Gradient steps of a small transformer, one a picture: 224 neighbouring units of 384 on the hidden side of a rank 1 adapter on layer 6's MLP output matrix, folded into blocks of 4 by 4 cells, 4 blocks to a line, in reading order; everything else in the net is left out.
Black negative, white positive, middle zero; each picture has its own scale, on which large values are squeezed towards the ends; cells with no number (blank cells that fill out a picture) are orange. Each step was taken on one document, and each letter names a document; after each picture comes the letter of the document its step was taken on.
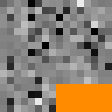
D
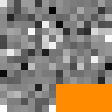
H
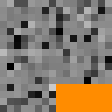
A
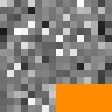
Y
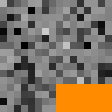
Y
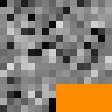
D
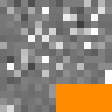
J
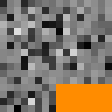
Y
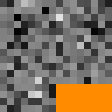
A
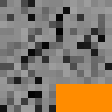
D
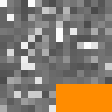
H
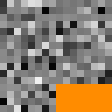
Y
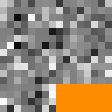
A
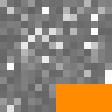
J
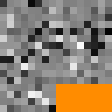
H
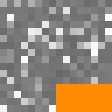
H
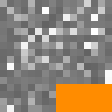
J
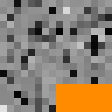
H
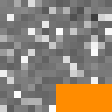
H
